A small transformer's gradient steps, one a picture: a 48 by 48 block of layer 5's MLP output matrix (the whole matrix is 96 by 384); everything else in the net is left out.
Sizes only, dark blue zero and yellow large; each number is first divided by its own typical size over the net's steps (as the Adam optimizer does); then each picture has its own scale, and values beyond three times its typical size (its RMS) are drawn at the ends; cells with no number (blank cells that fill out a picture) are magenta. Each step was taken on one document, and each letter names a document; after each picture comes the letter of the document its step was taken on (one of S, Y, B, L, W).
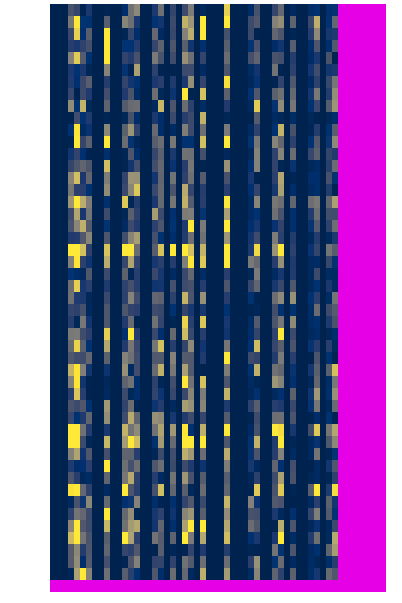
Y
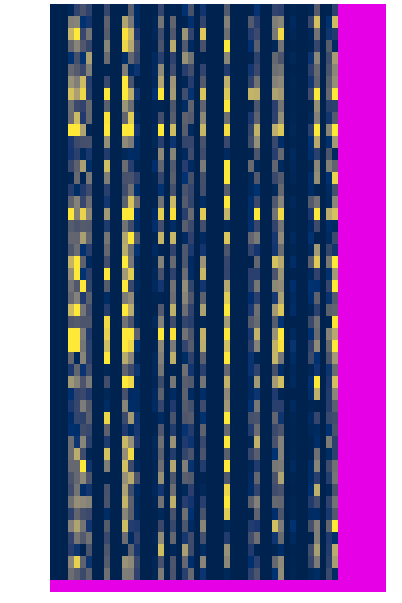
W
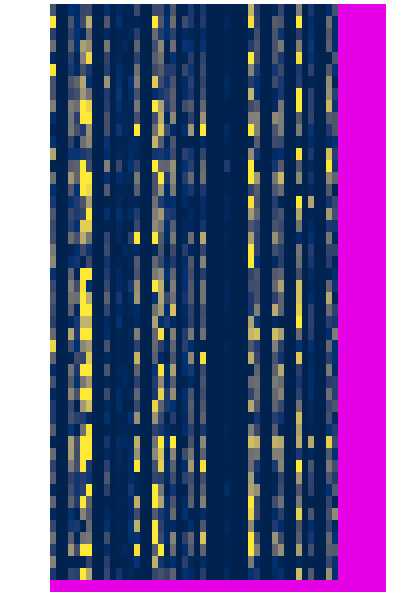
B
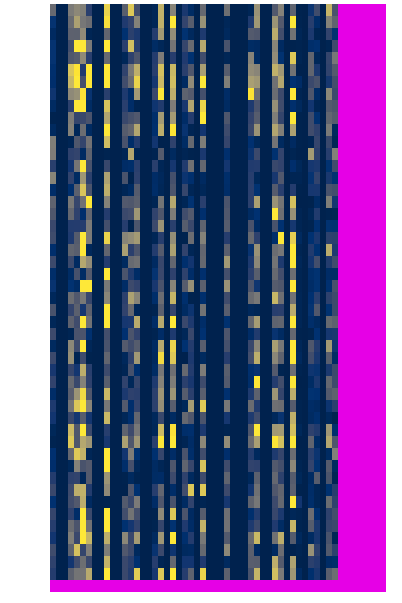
Y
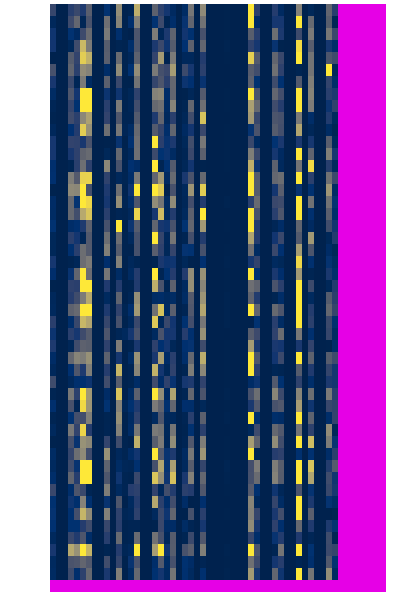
B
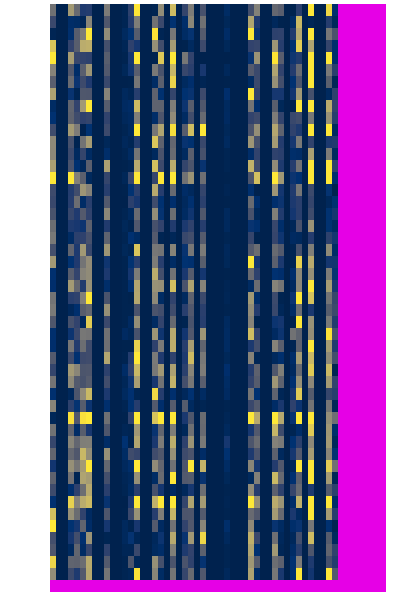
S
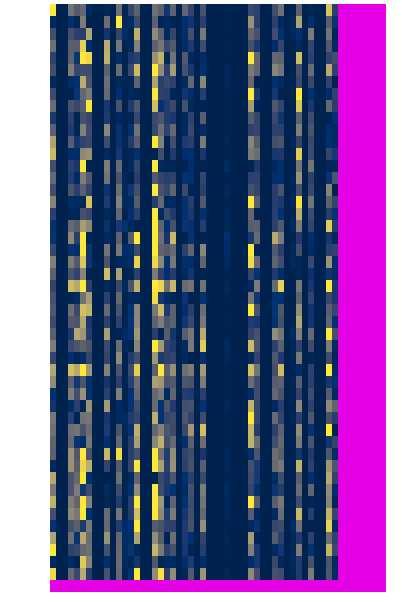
B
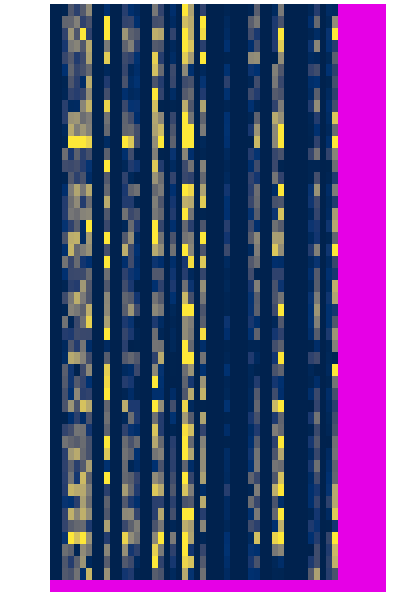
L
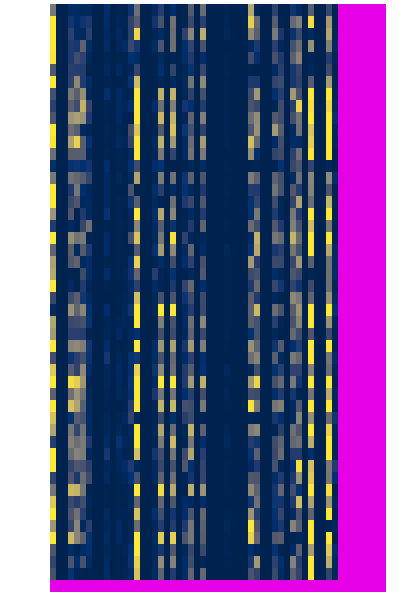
S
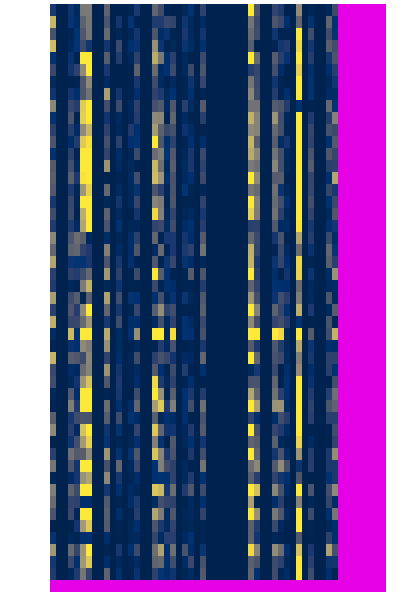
B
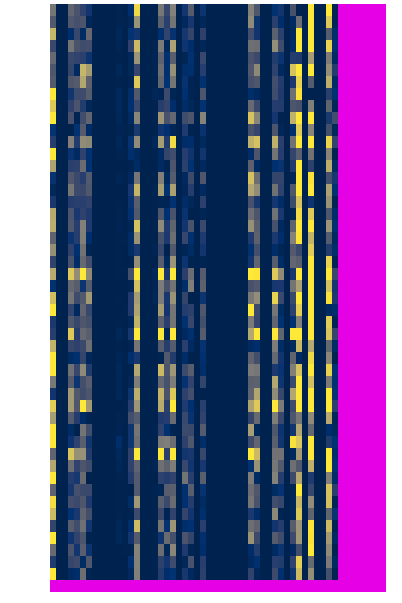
S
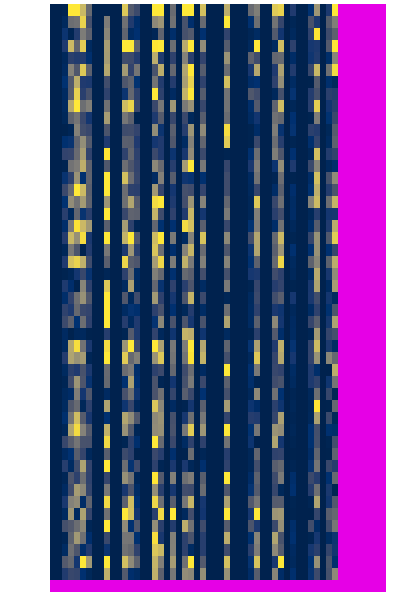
Y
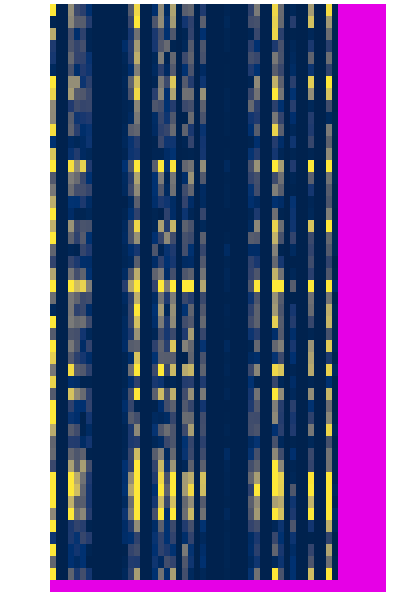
S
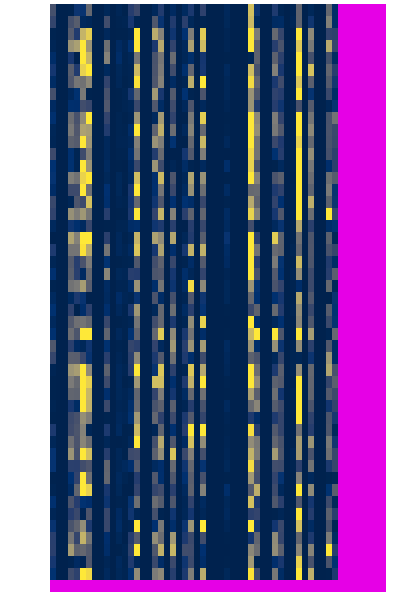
B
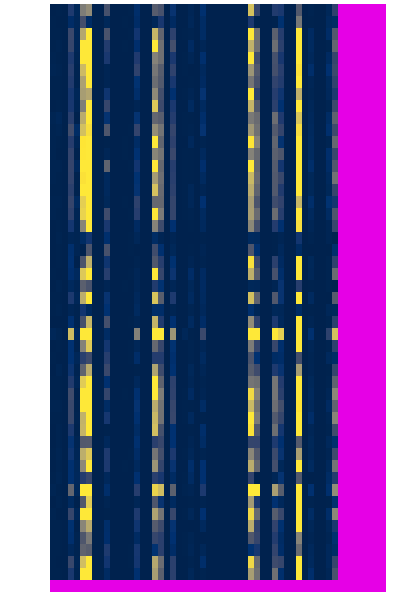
B
